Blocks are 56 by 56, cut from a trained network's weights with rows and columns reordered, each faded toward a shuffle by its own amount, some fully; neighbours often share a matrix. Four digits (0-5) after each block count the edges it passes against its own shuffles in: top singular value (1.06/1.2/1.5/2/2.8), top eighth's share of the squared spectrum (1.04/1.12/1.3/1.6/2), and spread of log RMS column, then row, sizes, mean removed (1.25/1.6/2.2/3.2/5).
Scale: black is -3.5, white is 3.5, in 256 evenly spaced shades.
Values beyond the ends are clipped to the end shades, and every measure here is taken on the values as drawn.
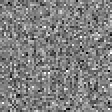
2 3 1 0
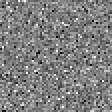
0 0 0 0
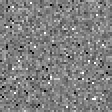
1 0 0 0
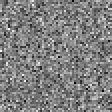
0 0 0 0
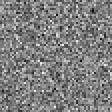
3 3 1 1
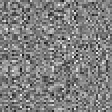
4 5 3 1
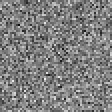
0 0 0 0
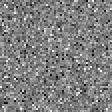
0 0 0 0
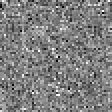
2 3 1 1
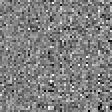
3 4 2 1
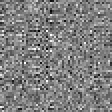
4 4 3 2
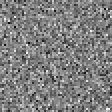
0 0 0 0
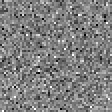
2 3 0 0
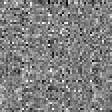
3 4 3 2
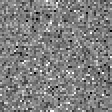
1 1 0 0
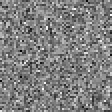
1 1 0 0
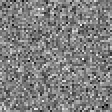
2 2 0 0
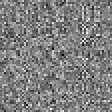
4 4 3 0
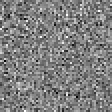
3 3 1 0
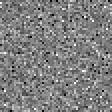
1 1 0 0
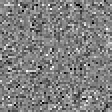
2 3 0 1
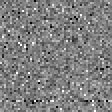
2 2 0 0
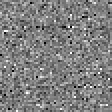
2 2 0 1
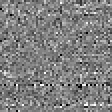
3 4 2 2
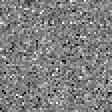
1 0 0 0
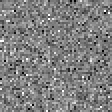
2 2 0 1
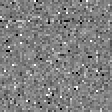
1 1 0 1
